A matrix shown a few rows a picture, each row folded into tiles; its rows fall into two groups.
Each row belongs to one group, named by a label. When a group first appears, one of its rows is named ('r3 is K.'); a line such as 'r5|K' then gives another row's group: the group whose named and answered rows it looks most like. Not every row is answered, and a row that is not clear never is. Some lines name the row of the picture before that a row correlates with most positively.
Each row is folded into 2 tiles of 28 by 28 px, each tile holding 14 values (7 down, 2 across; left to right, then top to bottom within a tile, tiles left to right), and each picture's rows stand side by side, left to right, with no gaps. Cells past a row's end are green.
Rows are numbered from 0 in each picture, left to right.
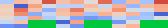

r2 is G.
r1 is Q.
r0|Q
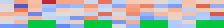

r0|Q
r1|Q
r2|Q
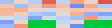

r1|Q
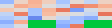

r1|G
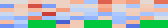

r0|Q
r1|G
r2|Q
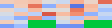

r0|Q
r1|Q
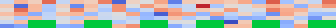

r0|Q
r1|Q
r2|G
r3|Q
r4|G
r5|G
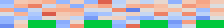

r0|G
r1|G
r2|G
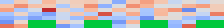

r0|G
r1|Q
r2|G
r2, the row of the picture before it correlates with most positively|3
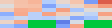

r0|Q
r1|G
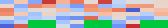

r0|G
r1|Q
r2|G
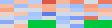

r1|Q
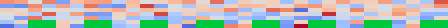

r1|Q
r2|Q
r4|G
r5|G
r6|Q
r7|G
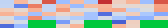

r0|Q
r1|G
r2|G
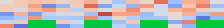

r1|Q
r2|Q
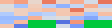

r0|Q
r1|Q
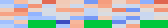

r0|Q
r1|G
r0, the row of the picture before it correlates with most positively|1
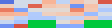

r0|G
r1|Q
